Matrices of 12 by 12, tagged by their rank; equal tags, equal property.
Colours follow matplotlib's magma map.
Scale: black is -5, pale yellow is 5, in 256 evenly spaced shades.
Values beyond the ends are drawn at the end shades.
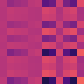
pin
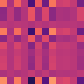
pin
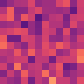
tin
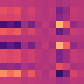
pin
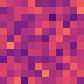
tin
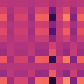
pin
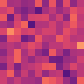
tin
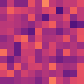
tin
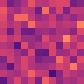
tin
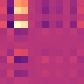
pin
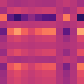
pin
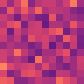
tin
